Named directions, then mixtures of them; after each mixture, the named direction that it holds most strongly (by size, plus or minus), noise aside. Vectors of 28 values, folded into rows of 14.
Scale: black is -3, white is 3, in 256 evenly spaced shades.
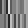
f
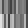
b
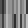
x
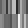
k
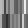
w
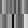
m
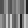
x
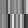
m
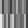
b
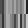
x
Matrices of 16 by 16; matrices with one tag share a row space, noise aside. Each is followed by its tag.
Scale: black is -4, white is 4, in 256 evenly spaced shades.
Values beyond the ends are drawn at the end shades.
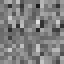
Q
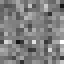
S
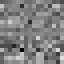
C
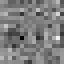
C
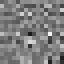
S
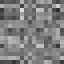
C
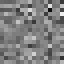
S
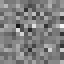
S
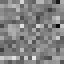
C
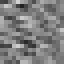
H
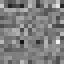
C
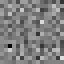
Q
